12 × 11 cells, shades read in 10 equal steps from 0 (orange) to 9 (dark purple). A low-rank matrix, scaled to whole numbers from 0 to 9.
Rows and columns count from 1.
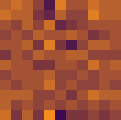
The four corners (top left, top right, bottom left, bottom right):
3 3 2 5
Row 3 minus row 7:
1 1 -1 -1 -4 3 2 0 2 0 1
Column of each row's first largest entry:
5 5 6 9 7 1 4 1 2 7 2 6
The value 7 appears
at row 2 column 5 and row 3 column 6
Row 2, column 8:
5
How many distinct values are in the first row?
6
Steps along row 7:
up same up same down same up down up down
